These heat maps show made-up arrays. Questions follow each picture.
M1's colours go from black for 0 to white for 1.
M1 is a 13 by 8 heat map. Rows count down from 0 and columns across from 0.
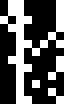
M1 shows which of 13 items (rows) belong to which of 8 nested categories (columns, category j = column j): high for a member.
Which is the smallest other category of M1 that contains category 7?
2
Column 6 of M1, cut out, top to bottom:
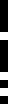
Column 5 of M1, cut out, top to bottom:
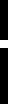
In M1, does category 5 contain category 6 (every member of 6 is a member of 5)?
no
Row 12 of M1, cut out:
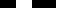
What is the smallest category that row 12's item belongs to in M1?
3
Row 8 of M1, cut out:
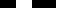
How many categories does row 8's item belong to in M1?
3
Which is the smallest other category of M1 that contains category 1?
7
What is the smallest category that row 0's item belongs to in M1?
1
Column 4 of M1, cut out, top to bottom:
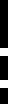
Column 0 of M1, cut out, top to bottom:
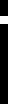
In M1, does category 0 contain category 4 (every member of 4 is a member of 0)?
no
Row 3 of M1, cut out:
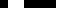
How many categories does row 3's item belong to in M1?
3
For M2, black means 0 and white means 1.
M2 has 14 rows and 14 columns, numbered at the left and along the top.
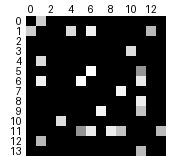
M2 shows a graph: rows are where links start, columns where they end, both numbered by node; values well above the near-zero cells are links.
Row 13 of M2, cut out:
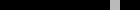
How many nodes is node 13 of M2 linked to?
1
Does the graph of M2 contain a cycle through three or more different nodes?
yes
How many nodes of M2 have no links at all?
1
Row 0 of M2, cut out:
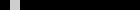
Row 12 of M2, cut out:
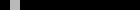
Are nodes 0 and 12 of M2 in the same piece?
yes
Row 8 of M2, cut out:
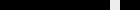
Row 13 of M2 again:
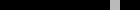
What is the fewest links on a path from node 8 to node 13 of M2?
2
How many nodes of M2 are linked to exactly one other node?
8
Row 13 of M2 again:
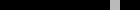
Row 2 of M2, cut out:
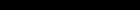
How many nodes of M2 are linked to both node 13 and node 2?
0
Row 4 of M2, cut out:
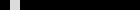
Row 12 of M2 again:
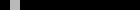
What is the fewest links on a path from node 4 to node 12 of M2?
2
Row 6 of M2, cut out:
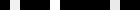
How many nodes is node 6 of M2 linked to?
3
